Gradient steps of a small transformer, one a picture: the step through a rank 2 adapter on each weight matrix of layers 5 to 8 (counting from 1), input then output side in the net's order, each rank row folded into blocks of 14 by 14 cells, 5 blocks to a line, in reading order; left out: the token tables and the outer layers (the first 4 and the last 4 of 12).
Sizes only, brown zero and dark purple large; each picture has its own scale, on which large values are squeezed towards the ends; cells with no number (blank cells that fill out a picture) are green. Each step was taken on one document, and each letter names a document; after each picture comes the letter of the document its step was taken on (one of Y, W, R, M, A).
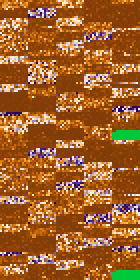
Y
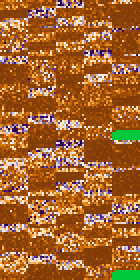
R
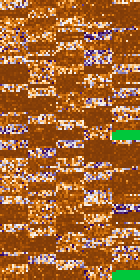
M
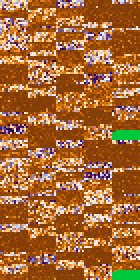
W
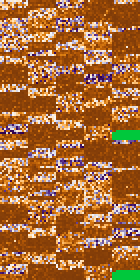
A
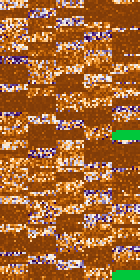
Y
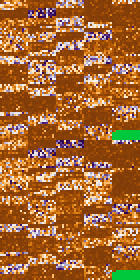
W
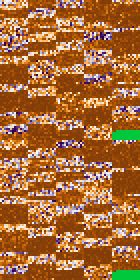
A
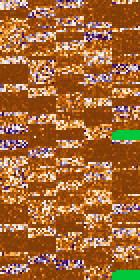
M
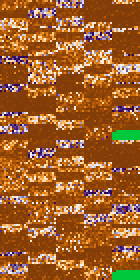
Y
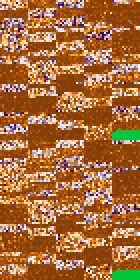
A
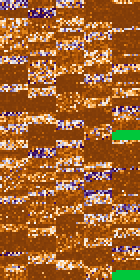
Y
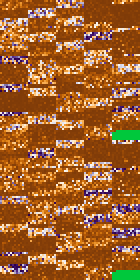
Y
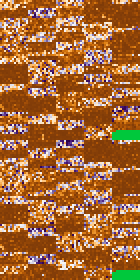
M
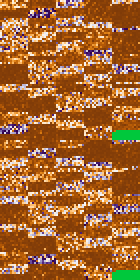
M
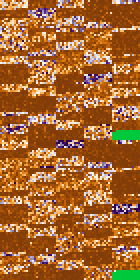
W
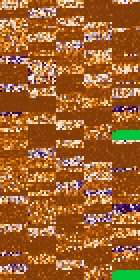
Y
